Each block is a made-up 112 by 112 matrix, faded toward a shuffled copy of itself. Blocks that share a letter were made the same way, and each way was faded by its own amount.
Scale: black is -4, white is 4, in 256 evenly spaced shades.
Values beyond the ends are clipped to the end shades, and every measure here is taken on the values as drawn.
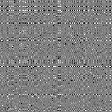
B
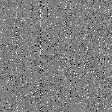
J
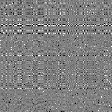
B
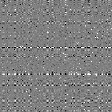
B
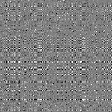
B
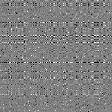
B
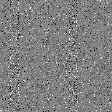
J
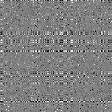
B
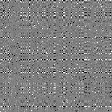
B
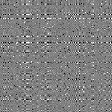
B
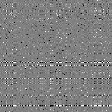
B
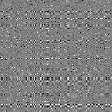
B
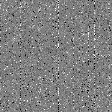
J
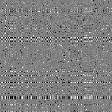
B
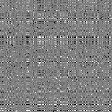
B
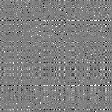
B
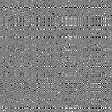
B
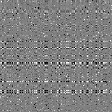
B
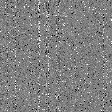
J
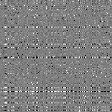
B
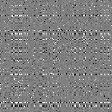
B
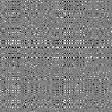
B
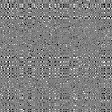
B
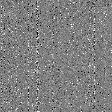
J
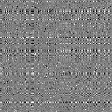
B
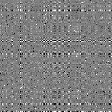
B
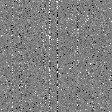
J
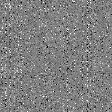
J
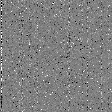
J
